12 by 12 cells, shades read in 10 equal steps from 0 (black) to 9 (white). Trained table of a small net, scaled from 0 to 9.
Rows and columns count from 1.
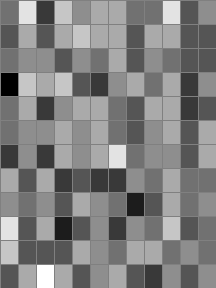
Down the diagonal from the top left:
4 6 5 7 6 6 8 5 3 7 5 5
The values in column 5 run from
3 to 7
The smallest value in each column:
0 3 2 1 3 2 2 1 2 4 2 3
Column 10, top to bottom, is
8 6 4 6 6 6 5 6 6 7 4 5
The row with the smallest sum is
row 8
